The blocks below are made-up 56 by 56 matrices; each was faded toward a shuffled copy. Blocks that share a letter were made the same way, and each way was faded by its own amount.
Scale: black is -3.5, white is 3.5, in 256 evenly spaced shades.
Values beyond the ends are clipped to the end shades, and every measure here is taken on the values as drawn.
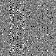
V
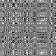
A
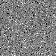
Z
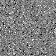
Z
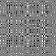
A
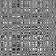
A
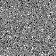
Z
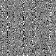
V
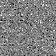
Z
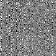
V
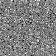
Z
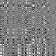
A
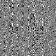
V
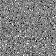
Z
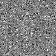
Z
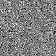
Z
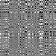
A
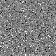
Z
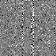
V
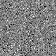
Z
